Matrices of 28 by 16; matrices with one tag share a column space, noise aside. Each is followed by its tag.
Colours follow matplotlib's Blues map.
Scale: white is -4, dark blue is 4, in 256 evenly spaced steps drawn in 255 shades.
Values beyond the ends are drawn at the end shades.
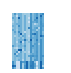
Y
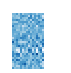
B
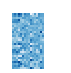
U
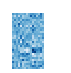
B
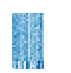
Y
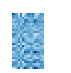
U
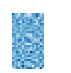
U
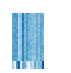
Y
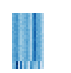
Y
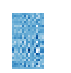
B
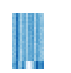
Y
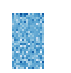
U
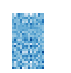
U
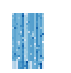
Y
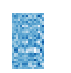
B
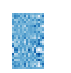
B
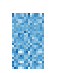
U
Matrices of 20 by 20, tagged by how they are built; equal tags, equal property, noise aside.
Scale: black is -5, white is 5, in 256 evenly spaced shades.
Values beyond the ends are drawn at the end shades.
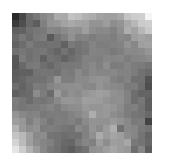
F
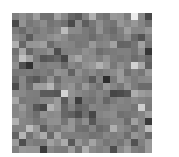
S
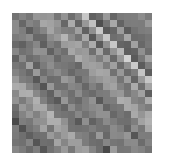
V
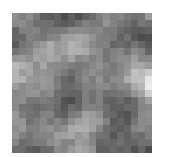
F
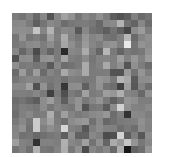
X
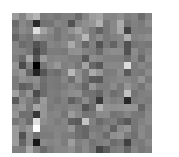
X
